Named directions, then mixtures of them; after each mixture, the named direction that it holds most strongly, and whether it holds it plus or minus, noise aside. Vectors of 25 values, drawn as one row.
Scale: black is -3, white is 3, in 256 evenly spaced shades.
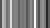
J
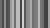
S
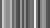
J, plus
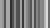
S, minus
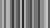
S, minus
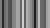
J, minus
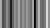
J, minus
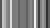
J, plus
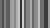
S, plus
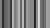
J, minus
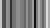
J, minus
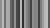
S, minus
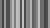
S, plus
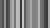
S, plus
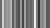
J, plus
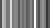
J, plus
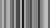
S, minus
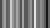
J, plus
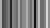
J, minus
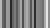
J, minus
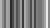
S, minus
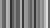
S, minus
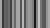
J, minus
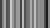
S, plus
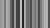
S, minus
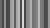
S, plus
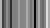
J, minus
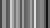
J, plus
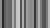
S, plus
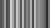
S, plus
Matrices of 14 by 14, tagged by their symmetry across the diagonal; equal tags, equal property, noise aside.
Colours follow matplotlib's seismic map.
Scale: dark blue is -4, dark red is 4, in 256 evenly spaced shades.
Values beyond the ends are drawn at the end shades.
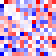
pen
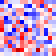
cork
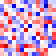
pen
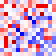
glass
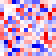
pen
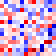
pen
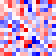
cork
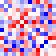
glass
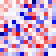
glass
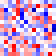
cork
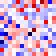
pen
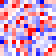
glass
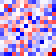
glass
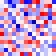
cork
